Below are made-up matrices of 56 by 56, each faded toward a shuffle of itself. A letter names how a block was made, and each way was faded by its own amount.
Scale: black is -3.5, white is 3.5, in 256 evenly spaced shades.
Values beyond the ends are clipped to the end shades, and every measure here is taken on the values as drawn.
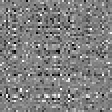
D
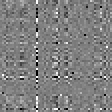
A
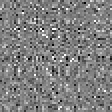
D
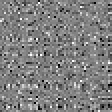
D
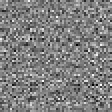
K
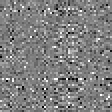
D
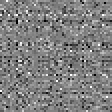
D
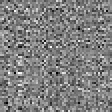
K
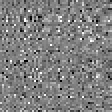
D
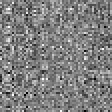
K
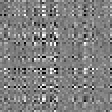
A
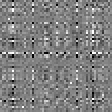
A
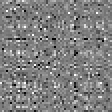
D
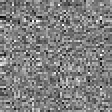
K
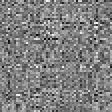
K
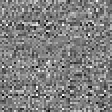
K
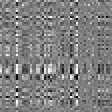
A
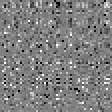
D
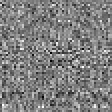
K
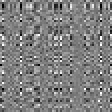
A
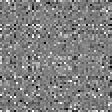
D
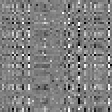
A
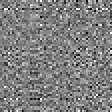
K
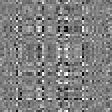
A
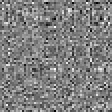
K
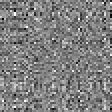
K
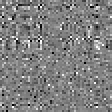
D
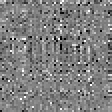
D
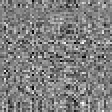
K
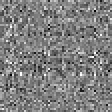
K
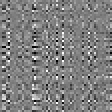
A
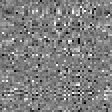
D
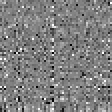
D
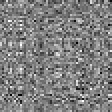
K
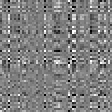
A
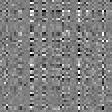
A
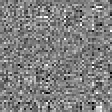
K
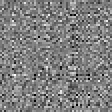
K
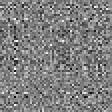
K
